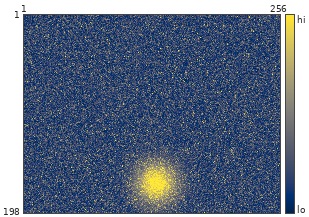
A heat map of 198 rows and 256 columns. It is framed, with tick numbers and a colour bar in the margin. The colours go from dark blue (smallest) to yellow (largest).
Mirror symmetry: none. Histogram: skewed, a long tail of high values. Ninth with the highest average: bottom middle. Bumps: one, in the bottom middle. Odd rows or columns: none.
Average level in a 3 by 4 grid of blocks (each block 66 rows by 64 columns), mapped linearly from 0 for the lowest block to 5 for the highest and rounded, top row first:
0000
0000
0350
